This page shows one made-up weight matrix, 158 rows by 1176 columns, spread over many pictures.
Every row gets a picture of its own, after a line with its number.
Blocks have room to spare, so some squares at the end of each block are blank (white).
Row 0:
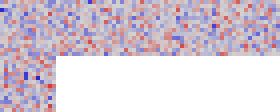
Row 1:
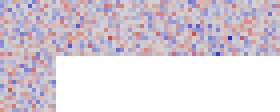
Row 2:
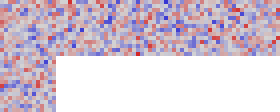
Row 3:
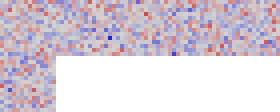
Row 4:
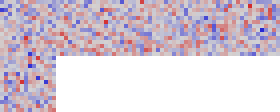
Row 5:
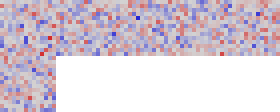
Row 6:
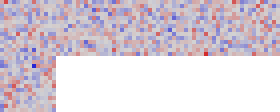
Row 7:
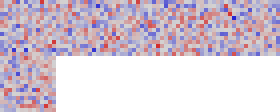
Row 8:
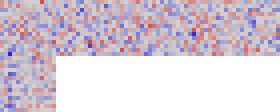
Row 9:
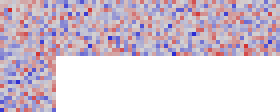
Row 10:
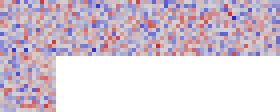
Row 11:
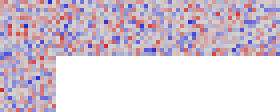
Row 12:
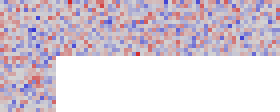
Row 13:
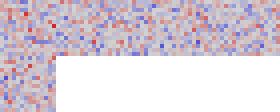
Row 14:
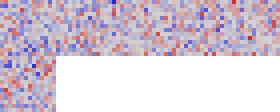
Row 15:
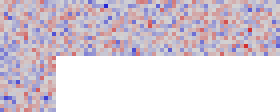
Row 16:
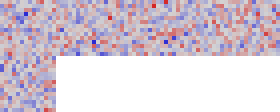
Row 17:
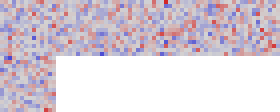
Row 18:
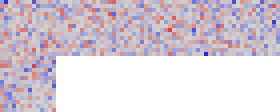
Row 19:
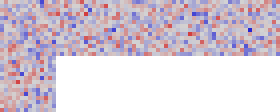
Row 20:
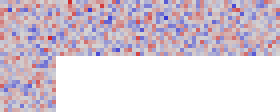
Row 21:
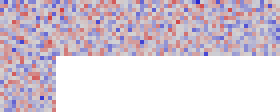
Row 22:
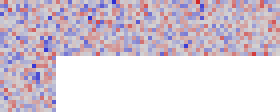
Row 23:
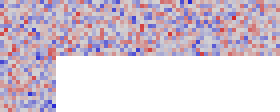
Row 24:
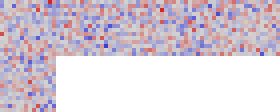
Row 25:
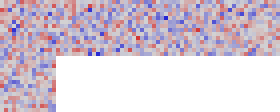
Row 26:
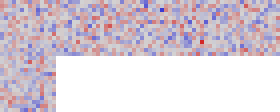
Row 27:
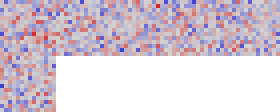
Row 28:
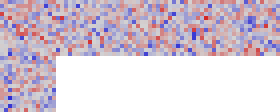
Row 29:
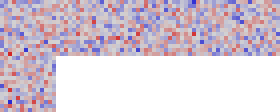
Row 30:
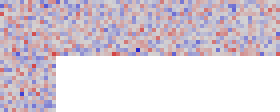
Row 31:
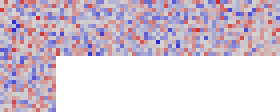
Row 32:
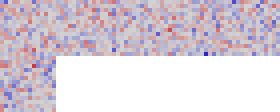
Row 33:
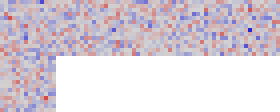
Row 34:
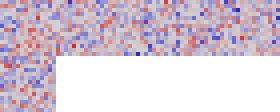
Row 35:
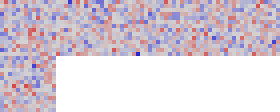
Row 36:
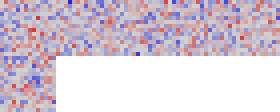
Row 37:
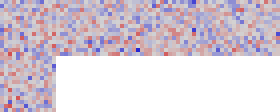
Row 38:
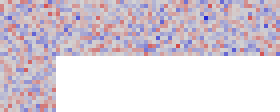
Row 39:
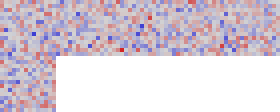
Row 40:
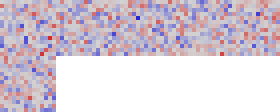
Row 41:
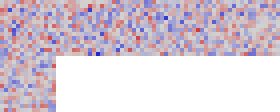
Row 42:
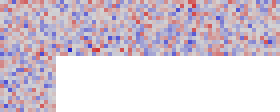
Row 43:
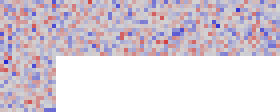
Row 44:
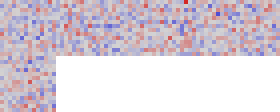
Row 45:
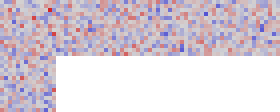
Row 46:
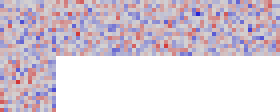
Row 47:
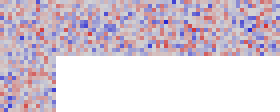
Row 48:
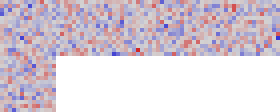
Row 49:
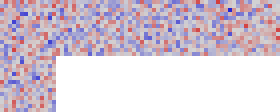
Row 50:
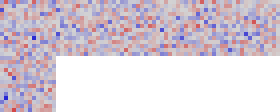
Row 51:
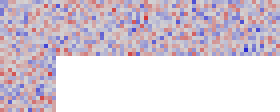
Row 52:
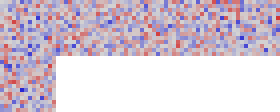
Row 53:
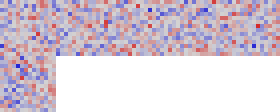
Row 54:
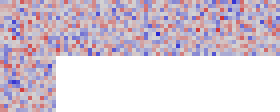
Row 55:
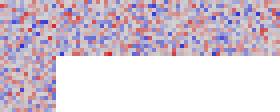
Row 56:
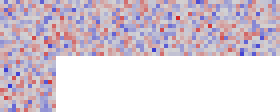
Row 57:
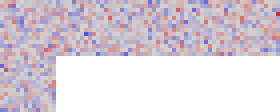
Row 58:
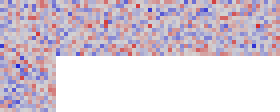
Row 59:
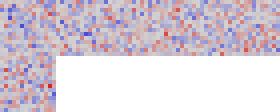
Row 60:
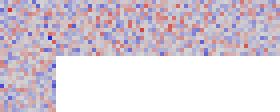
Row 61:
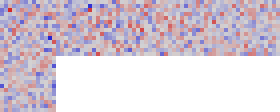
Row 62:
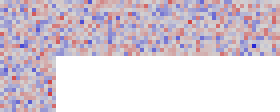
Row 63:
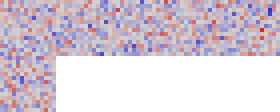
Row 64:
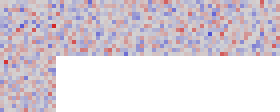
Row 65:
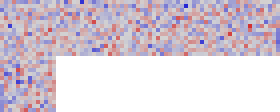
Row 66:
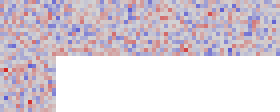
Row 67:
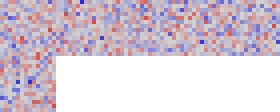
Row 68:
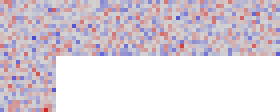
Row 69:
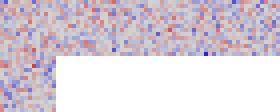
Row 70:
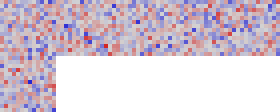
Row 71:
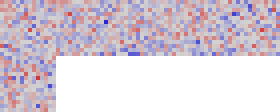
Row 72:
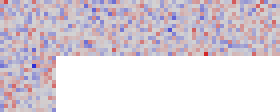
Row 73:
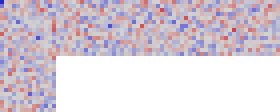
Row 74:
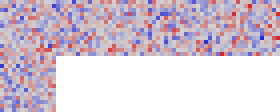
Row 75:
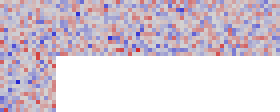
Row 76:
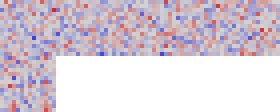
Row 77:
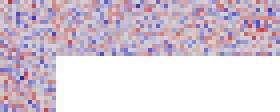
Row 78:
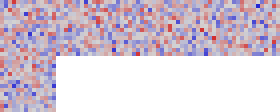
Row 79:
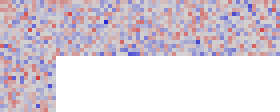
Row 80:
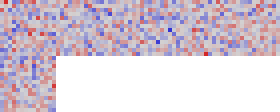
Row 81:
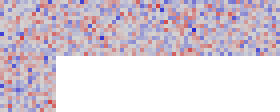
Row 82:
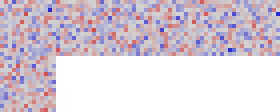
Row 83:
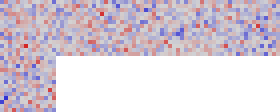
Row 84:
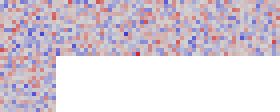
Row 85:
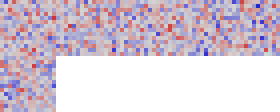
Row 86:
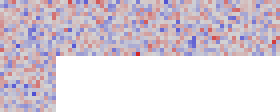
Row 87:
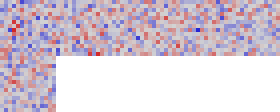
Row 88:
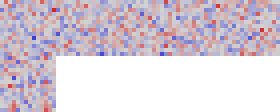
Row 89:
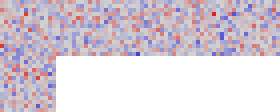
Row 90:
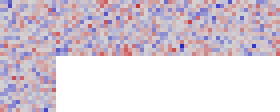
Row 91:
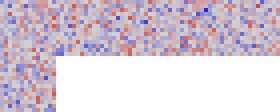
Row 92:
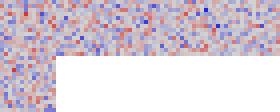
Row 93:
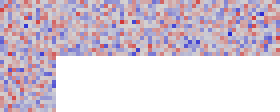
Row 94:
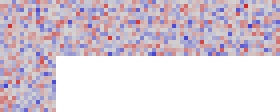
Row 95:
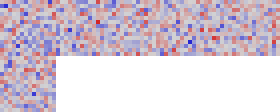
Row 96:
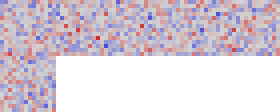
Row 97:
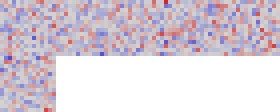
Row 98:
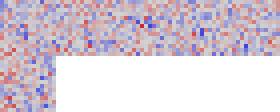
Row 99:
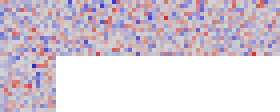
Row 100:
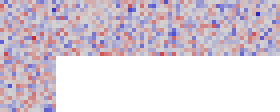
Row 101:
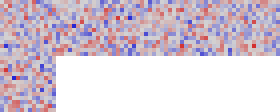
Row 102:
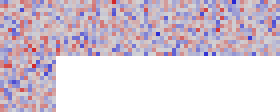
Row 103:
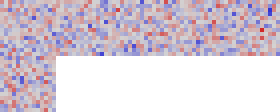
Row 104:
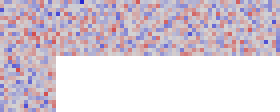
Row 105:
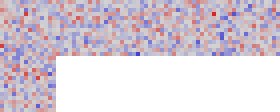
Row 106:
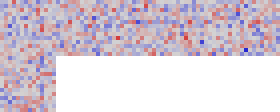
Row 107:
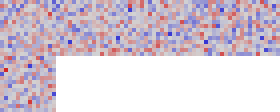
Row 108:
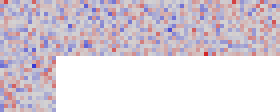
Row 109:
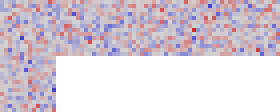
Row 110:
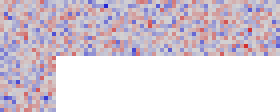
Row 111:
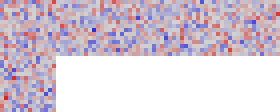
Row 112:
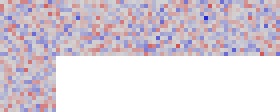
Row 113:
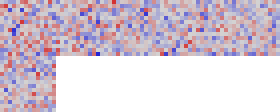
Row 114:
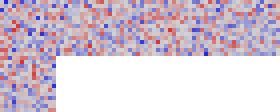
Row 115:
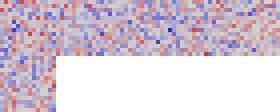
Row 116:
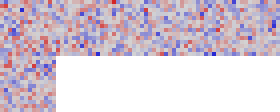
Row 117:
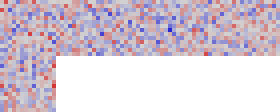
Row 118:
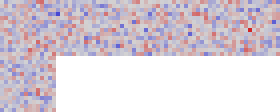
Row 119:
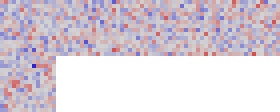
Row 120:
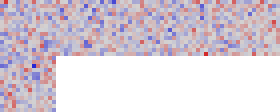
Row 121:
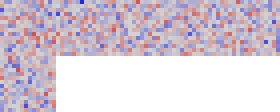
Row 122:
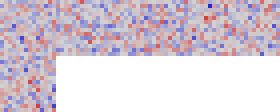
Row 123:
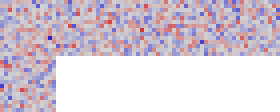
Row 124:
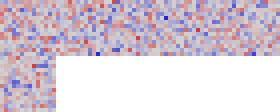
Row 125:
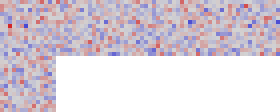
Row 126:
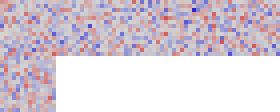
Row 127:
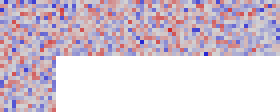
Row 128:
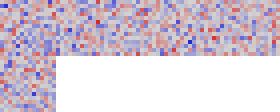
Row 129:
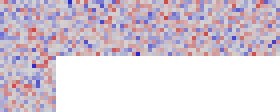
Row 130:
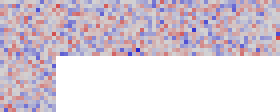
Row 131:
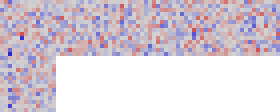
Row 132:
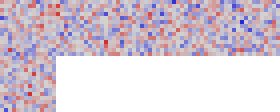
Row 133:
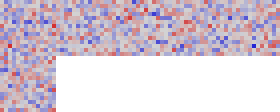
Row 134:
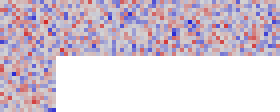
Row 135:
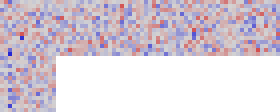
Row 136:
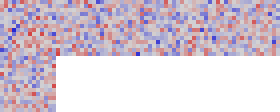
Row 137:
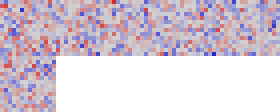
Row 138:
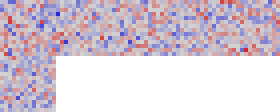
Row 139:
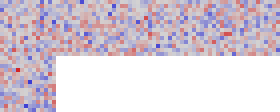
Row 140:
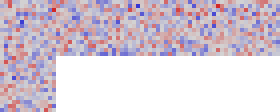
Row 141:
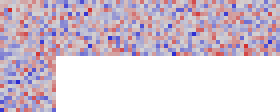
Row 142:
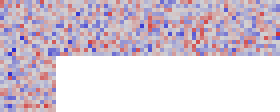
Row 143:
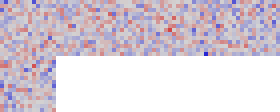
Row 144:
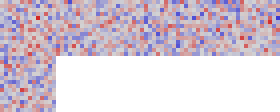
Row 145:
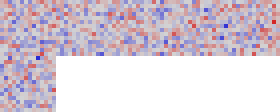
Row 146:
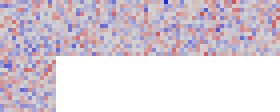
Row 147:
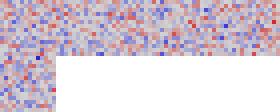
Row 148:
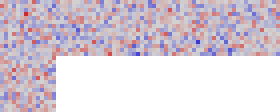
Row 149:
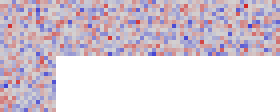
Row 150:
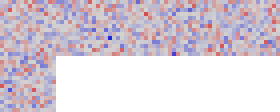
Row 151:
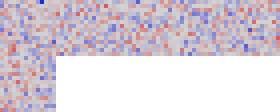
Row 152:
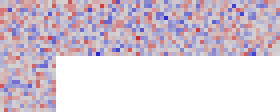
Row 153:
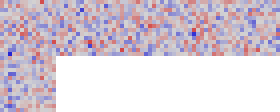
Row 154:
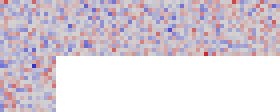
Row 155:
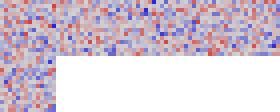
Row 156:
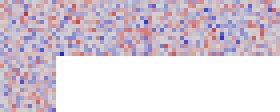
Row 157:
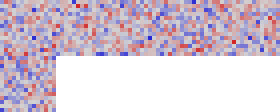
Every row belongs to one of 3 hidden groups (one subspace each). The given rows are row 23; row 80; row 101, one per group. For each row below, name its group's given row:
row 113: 80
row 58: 101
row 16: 101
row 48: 23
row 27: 23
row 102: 80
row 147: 101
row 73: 23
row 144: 80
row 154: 80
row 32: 80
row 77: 101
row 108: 80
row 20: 80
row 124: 80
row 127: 80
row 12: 80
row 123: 80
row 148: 101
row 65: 23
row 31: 80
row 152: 80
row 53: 101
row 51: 23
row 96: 23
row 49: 80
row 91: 101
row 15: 23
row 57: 101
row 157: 101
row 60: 80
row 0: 101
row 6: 80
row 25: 80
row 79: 101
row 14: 80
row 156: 101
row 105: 101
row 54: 80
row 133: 101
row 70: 23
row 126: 101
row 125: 23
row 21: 80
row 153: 23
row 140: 101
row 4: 101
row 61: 80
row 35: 80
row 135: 23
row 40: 101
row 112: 23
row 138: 23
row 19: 23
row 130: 23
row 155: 101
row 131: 23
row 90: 101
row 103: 101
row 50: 101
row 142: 23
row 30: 23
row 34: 80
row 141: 23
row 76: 101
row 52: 80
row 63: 101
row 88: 101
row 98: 23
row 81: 23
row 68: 101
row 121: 23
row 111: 101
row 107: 101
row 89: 101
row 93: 23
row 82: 101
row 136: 80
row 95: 80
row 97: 101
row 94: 23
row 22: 80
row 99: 80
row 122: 23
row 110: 23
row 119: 80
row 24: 23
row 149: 23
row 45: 101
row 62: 101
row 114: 80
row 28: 23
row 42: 23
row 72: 80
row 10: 23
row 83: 101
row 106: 23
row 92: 101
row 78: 80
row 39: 23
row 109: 23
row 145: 101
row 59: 101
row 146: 80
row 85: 80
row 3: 23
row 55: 101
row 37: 23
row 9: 23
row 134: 101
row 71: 101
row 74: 101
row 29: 23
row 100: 101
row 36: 80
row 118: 23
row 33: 23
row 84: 80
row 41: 80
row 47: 23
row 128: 80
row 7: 23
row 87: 80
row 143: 80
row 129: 80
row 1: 23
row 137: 80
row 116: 80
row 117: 80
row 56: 101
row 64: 101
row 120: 80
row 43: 101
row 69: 80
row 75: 23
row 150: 23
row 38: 23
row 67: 23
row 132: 23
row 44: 23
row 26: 23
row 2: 80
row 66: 101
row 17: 101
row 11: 23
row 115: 80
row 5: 101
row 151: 23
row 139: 23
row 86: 80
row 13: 101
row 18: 80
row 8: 23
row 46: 23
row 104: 23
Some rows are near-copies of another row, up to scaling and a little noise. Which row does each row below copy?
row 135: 131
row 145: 147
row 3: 150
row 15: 110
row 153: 8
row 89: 105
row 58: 53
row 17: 97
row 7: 10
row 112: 38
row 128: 95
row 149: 94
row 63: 103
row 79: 71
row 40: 5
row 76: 88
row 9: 141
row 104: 121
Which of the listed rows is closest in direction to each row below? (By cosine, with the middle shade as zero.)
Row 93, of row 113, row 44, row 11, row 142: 11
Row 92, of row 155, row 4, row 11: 11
